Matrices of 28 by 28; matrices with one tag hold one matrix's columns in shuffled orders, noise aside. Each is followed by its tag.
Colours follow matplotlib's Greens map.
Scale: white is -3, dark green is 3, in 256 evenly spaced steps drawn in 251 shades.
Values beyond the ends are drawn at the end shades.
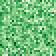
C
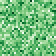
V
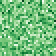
V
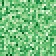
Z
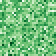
C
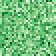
C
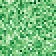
V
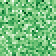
V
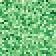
V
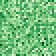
C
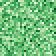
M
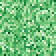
Z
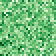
C
